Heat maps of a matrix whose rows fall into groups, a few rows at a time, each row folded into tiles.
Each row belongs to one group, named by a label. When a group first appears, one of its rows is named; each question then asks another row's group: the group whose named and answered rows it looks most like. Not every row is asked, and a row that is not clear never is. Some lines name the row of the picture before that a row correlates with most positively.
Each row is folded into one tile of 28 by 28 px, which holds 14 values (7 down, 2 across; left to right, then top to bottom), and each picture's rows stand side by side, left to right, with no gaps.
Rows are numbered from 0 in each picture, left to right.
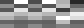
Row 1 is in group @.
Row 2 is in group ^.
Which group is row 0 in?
@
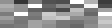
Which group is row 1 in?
^
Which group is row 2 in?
@
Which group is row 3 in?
^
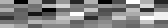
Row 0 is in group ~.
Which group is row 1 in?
~
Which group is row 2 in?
^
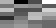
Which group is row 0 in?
~
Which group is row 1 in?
@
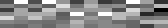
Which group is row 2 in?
^
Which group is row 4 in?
@
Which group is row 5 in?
~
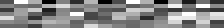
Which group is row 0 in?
@
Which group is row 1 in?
~
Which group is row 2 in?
^
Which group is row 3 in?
~
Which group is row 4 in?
@
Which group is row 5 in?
~
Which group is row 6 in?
^
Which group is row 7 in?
^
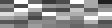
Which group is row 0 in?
@
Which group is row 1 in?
^
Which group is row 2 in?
@
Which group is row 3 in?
^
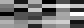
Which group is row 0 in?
~
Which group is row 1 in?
~
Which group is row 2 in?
^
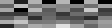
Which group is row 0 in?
~
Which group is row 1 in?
~
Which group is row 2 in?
~
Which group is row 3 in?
~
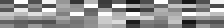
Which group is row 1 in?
@
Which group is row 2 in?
^
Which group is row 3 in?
^
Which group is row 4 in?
^
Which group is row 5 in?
@
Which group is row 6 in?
^
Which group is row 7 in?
@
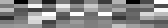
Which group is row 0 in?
~
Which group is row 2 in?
^
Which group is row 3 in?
^
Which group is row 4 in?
~
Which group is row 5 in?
@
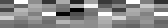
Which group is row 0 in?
@
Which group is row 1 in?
^
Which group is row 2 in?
~
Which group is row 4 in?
@
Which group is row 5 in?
^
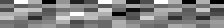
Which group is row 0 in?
@
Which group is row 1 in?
~
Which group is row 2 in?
^
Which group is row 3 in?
@
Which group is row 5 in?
@
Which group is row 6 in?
~
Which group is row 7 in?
~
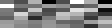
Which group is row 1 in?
~
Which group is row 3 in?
~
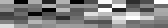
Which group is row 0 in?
~
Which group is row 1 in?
~
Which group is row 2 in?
~
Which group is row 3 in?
@
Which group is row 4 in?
^
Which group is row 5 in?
@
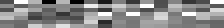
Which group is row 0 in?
@
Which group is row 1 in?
~
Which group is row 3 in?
^
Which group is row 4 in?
^
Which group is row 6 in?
^
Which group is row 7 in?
@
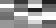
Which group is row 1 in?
^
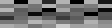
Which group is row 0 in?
~
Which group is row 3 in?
~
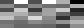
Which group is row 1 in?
@
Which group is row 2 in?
~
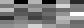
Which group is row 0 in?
~
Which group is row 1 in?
~
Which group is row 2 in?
^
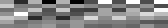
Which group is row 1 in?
~
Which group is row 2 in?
~
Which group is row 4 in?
@
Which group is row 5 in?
@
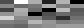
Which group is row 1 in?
~
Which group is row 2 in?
~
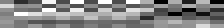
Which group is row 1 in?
@
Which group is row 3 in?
@
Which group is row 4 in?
@
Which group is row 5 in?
~
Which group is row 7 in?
~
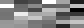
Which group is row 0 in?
^
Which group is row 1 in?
@
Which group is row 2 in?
~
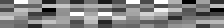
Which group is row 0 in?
@
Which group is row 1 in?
~
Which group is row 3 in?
^
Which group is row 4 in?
@
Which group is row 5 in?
@
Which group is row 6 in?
~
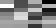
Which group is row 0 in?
^
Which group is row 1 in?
~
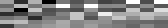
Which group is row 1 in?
~
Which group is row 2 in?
^
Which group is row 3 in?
^
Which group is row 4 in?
@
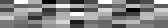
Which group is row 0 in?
@
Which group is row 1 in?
~
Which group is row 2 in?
^
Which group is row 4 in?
~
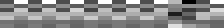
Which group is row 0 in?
@
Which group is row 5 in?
@
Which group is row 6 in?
~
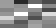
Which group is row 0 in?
^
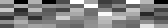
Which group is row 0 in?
~
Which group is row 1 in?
~
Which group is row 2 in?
@
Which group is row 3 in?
^
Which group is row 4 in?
@
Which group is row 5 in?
~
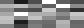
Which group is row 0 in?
^
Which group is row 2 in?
^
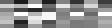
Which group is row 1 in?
^
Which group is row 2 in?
^
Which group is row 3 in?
^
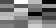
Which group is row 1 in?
~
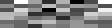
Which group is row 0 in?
@
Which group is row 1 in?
~
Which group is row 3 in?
@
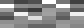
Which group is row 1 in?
@
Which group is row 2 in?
^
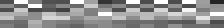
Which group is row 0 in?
@
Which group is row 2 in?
@
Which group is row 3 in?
^
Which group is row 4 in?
@
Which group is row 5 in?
@
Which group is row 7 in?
^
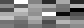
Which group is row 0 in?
@
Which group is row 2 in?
~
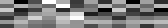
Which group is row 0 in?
~
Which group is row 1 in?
@
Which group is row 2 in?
^
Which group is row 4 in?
~
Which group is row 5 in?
~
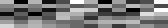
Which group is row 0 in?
~
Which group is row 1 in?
~
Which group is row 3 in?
~
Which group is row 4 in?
~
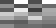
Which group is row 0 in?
@
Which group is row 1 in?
@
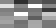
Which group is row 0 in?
^
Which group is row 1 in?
^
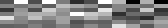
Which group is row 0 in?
@
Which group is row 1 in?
@
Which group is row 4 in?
~
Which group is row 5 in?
~
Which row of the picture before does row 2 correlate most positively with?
0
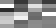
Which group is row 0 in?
^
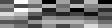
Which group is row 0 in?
@
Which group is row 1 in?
~
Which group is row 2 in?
~
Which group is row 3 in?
~
